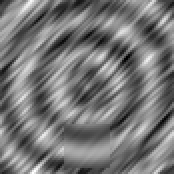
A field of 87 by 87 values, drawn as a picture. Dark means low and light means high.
Concentric rings centre on the centre. No row or column stands out. An odd patch, calmer than its surroundings, sits in the bottom middle. No lone cell stands out from its neighbours. The bottom middle is the smoothest part.
